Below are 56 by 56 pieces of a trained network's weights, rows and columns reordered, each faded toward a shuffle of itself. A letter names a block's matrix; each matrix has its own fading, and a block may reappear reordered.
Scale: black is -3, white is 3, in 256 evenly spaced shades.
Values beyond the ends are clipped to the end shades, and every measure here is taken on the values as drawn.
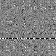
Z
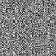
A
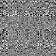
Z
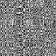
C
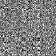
A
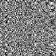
A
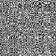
A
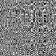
C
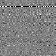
Z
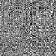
A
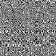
Z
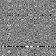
Z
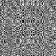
C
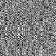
A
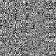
C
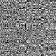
A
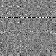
Z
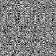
A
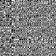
Z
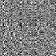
C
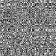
A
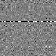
Z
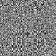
A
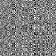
C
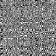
Z
